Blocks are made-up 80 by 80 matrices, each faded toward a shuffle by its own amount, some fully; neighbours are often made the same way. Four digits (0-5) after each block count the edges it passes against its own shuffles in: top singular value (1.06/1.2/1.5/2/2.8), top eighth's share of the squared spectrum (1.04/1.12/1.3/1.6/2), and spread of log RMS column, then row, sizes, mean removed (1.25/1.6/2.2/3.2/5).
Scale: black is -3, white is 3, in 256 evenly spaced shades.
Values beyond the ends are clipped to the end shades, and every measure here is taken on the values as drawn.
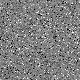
0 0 0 0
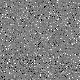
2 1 0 1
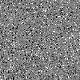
3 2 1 1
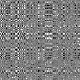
5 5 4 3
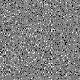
4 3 1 1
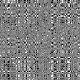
5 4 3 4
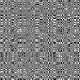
5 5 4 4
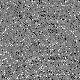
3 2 0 1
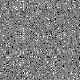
4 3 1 1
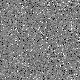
3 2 0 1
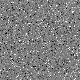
1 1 0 0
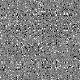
3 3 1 2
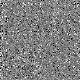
1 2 2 2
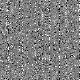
3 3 3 0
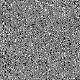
2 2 2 0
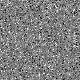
0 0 1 0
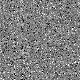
1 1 1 0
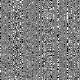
3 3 4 0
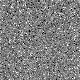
1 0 0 0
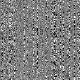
3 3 4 0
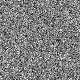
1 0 0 0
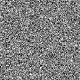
3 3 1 1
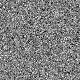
0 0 0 0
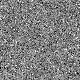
0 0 0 0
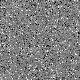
2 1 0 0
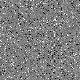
3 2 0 0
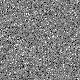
2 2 0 0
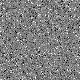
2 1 0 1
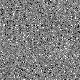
3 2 0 1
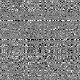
4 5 2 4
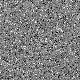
1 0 0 0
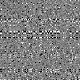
4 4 2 3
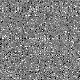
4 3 1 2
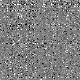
2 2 2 3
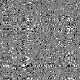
4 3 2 2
